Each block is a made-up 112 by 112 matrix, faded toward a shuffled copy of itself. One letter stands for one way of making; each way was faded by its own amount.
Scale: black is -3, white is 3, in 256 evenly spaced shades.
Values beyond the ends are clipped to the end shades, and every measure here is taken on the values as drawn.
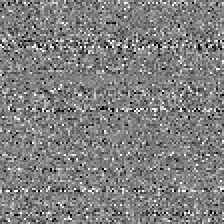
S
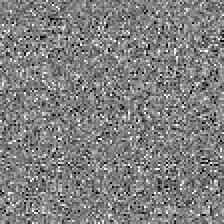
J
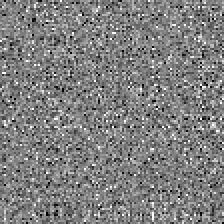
J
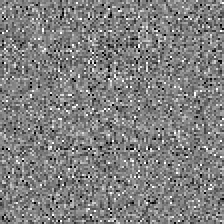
J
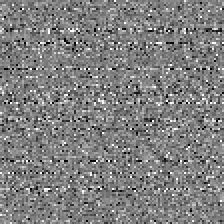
S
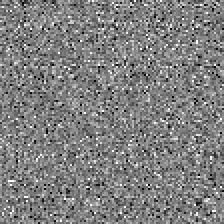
J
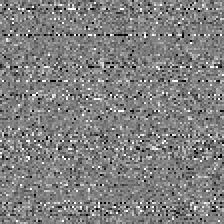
S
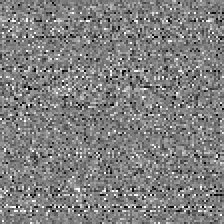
S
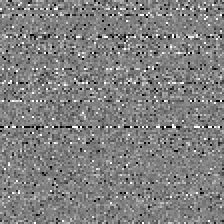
S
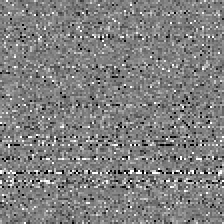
S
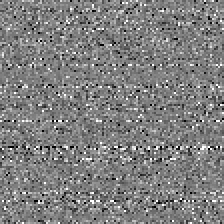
S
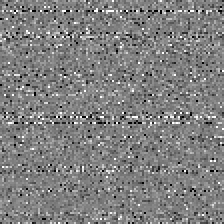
S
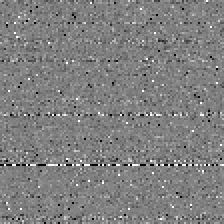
S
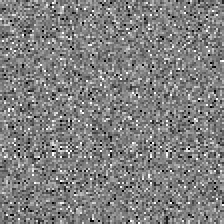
J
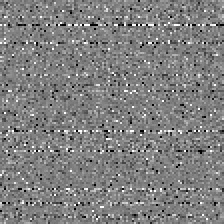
S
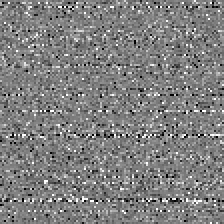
S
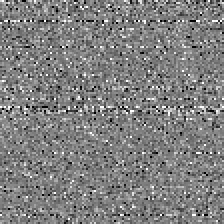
S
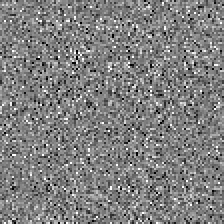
J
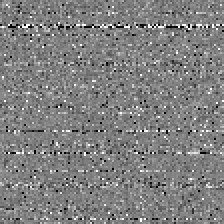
S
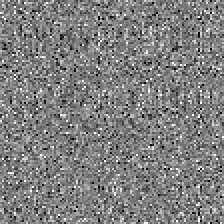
J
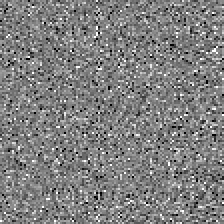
J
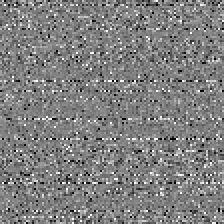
S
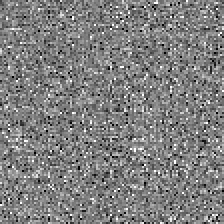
J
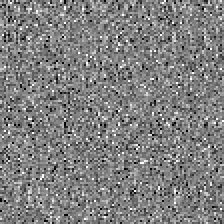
J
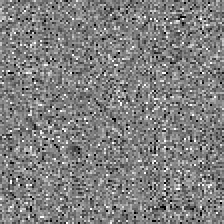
J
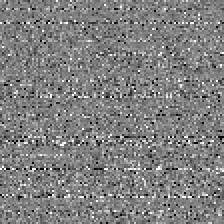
S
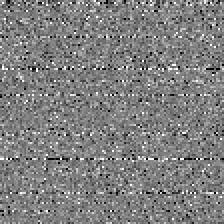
S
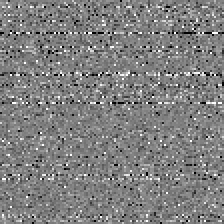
S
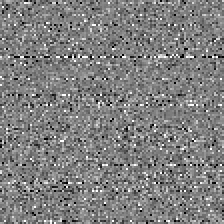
S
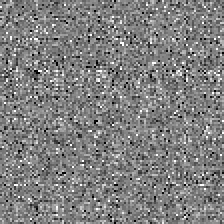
J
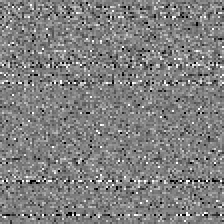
S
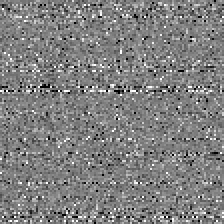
S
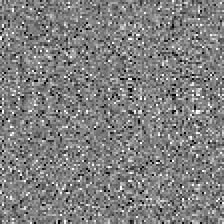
J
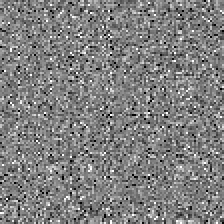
J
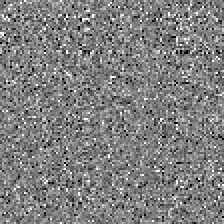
J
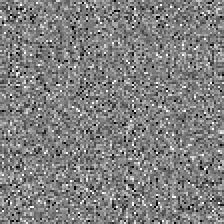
J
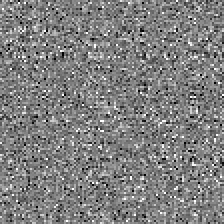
J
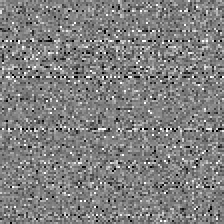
S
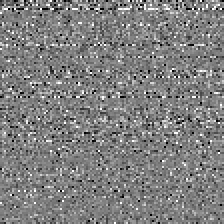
S
